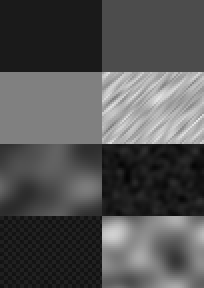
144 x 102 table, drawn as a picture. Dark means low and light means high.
It is made of 4 by 2 panels. Panel 1,1: very low, flat. Panel 1,2: low, flat. Panel 2,1: middling, flat. Panel 2,2: high, slanting up to the right. Panel 3,1: low, smooth. Panel 3,2: very low, blotchy, faint in contrast. Panel 4,1: very low, checkered, faint in contrast. Panel 4,2: middling, smooth, strong in contrast.
